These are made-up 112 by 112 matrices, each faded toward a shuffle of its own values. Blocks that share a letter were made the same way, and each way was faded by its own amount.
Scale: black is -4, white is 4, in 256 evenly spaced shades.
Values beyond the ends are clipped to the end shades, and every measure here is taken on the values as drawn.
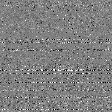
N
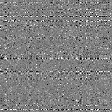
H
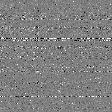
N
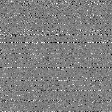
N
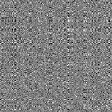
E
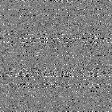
N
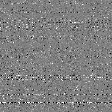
N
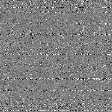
N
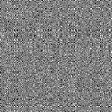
E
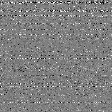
N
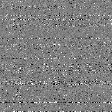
N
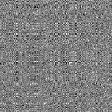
E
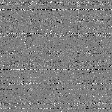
N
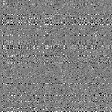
H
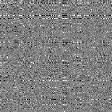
H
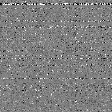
N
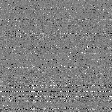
N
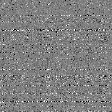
N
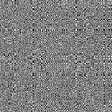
E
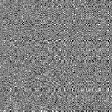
E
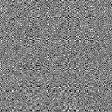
E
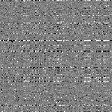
H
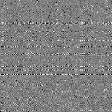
H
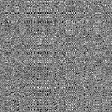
E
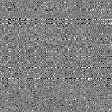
H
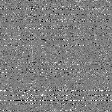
N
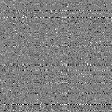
H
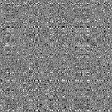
E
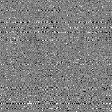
H
